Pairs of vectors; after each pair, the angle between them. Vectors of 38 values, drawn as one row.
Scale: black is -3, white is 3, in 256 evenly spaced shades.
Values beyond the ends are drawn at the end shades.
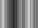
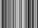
partly opposed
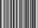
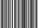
partly opposed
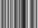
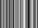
nearly opposite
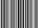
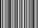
nearly opposite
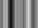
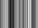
nearly parallel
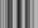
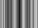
nearly parallel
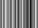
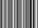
partly aligned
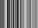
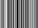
partly aligned
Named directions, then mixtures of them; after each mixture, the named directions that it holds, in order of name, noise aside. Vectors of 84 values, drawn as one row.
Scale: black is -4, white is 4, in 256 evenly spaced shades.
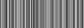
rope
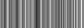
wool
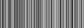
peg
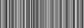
rope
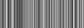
peg, rope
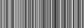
peg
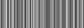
rope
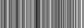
wool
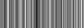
rope, wool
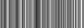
wool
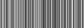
peg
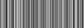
peg, rope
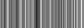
wool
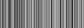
peg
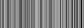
peg, wool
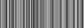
rope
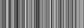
peg, wool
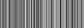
peg, rope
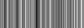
wool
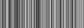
peg, wool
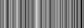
wool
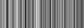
peg, wool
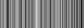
wool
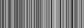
peg
